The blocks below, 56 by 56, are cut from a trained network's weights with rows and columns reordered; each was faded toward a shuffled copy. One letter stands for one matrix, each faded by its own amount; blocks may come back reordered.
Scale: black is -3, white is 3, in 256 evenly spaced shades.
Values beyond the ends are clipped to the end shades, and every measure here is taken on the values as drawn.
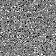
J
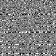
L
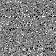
J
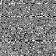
L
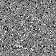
J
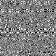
L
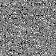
J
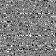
L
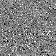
J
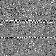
L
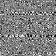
L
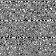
L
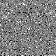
J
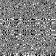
L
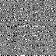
L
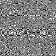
L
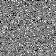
J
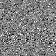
J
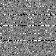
L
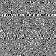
L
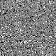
J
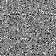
J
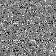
J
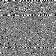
L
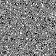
J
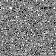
J
